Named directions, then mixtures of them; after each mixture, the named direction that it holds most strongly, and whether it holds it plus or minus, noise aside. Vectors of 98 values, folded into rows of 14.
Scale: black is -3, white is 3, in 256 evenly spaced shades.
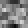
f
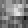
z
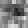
z, minus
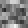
f, minus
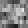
f, plus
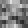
f, minus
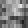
z, plus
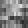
z, plus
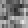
z, minus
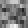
f, minus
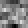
f, plus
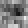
z, minus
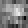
z, plus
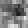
z, minus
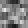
f, plus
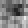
z, minus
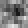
z, minus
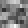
f, minus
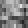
z, plus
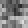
z, minus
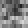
z, minus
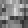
z, plus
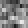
f, plus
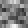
f, minus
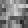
z, plus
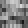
f, minus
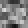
f, plus
